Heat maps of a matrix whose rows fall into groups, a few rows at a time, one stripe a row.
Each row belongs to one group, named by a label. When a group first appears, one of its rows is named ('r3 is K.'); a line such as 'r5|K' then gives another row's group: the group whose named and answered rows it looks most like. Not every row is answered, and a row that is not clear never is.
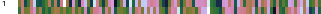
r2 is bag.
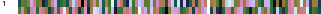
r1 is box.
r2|bag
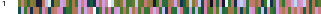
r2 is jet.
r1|bag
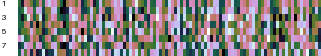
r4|bag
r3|box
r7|box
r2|box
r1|box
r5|box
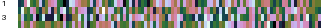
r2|bag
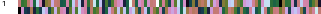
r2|jet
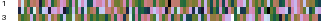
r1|bag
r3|box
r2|jet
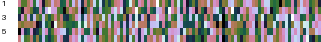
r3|jet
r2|box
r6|jet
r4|jet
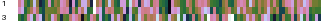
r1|bag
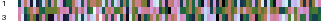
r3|jet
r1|jet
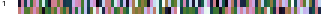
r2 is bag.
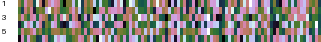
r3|bag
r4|box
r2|box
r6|jet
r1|box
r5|bag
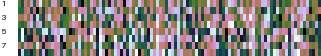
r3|box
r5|jet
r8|jet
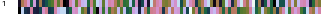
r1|bag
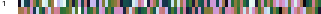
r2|box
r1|jet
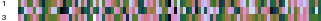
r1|bag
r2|box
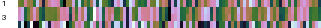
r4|jet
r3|bag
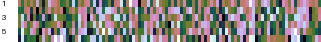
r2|bag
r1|box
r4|bag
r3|jet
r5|bag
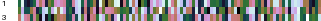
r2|jet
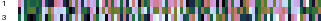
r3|jet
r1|jet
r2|jet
